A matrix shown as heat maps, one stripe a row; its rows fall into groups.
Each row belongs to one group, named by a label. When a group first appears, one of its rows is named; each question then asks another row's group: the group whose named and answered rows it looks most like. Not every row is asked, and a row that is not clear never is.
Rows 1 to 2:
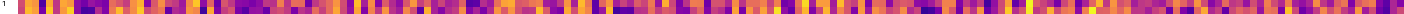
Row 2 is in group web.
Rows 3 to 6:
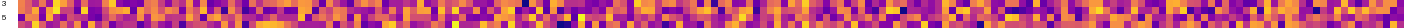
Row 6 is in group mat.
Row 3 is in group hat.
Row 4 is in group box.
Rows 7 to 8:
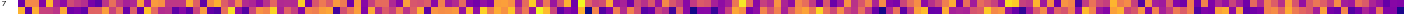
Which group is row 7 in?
web
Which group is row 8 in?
mat
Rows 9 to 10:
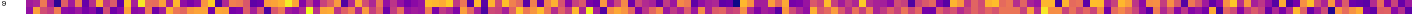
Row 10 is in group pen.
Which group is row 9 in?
mat
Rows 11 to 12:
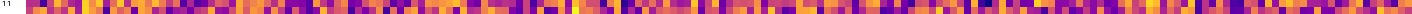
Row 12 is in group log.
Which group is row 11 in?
log
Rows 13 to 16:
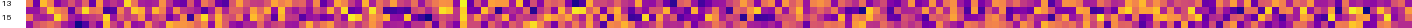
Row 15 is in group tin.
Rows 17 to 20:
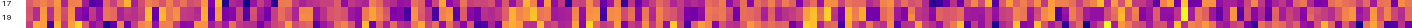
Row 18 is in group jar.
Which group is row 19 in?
jar
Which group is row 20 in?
web
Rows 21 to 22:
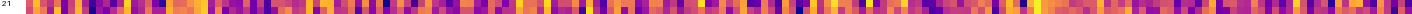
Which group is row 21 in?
pen
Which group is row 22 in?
pen
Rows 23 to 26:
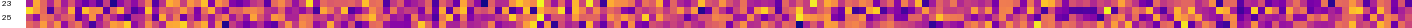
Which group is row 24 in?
log
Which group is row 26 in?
pen
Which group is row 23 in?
pen
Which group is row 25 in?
jar
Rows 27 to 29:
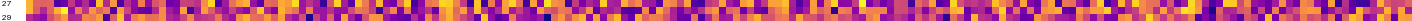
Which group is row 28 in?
tin
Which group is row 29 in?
log
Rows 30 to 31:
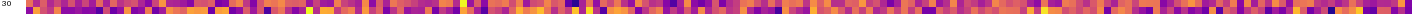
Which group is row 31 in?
pen
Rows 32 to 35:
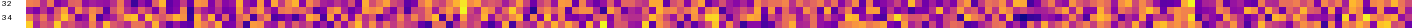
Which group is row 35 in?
tin
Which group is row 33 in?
log
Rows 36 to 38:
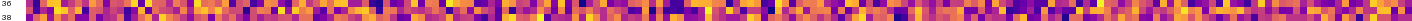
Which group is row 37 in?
tin
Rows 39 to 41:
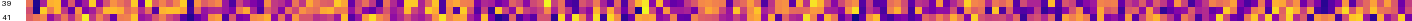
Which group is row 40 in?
box
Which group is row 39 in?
box
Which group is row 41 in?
log
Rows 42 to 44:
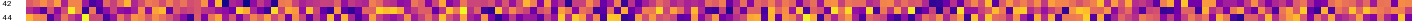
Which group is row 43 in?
hat
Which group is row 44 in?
log
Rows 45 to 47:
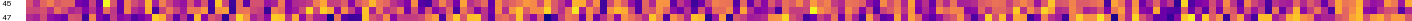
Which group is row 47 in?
hat
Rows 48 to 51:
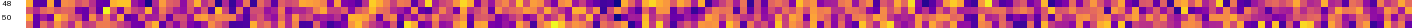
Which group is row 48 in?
hat
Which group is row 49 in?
jar
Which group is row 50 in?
tin
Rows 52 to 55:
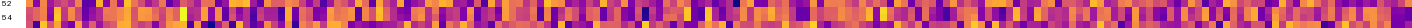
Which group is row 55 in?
box
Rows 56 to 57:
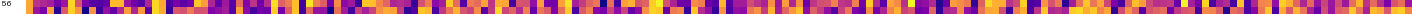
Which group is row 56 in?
hat
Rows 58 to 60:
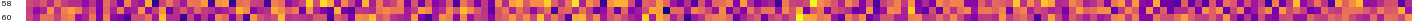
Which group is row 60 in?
jar
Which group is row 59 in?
hat
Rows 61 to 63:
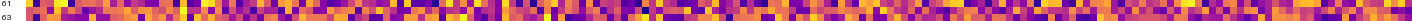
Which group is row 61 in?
tin
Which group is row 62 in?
web
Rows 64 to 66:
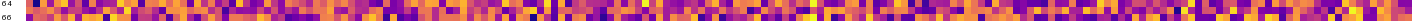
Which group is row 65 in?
pen
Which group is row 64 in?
box
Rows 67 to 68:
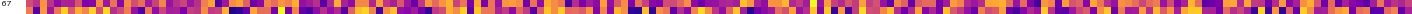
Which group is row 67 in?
mat
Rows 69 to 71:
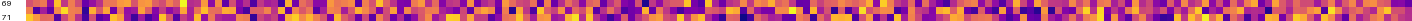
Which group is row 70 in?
tin
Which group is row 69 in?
web
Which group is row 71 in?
hat
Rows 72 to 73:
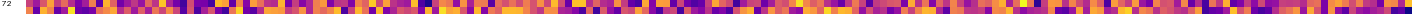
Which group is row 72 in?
jar
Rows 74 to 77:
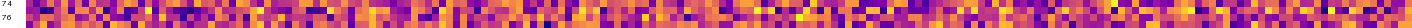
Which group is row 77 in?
log
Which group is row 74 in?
box
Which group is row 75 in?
log
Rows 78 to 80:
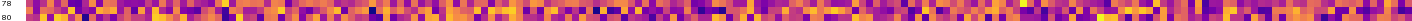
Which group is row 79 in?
mat
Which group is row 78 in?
jar
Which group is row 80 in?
box
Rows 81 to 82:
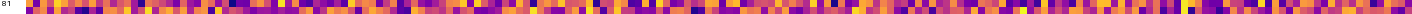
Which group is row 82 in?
web
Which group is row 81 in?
tin
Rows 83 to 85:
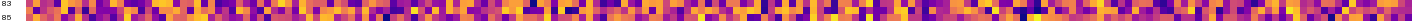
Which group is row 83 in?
hat
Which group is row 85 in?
pen
